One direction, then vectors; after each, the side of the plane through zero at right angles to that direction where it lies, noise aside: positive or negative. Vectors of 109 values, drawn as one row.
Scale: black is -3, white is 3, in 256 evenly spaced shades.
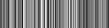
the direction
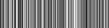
positive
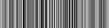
negative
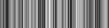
positive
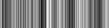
negative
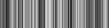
positive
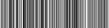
negative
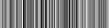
negative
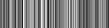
positive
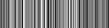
positive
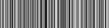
negative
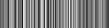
positive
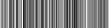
negative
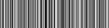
negative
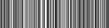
positive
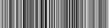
negative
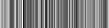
negative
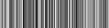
negative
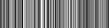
positive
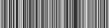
negative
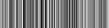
negative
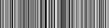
negative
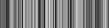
positive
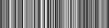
positive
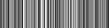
positive
